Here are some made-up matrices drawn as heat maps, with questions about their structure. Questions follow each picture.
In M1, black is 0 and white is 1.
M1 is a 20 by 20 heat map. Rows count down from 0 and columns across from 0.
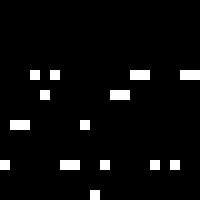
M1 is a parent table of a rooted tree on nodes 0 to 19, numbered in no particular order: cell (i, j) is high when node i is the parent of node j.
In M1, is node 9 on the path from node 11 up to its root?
yes
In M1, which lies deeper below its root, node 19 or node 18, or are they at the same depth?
the same depth
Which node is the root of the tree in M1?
16
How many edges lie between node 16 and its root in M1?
0
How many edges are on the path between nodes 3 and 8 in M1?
5
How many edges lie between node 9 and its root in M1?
3
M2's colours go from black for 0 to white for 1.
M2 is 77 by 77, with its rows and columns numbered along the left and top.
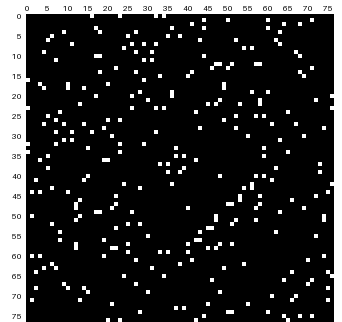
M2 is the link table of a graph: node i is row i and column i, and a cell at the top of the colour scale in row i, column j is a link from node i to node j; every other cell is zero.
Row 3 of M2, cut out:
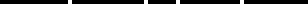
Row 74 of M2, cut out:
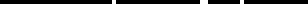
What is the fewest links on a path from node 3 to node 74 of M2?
2
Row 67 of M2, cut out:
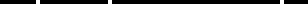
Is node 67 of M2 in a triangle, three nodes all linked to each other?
yes
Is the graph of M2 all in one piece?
yes
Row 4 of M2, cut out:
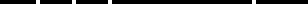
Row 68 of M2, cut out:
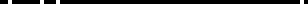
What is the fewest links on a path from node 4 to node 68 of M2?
3
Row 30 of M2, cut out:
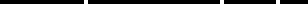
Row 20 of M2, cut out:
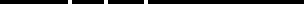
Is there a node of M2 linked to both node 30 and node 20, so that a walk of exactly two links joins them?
no
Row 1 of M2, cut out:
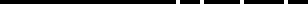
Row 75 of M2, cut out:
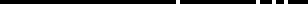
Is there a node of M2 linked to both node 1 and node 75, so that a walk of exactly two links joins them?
yes
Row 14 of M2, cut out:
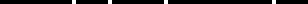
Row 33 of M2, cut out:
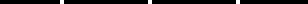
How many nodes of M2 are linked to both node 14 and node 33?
0
